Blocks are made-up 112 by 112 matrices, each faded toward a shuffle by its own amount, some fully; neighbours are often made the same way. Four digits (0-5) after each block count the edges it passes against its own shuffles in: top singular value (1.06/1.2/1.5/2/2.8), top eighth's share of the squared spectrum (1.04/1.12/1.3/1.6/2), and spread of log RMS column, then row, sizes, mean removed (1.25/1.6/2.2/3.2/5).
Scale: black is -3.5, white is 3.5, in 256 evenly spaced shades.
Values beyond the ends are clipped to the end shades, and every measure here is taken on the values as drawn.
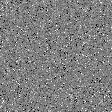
2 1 0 0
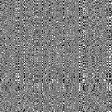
5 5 4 3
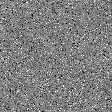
1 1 0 0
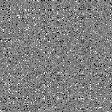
4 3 2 2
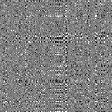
5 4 3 3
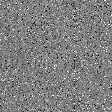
3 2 1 0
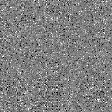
4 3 2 1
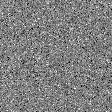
0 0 0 0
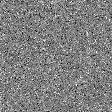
0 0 0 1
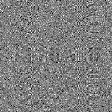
4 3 2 2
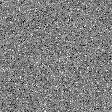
3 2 0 0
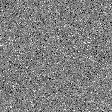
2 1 0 0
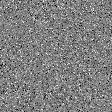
2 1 0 0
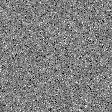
2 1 0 0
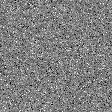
0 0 0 0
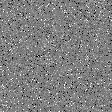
1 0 0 0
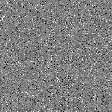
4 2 1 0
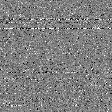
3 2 0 3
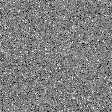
0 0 1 0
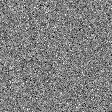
0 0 0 0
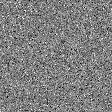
0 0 0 0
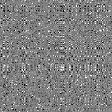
5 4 3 3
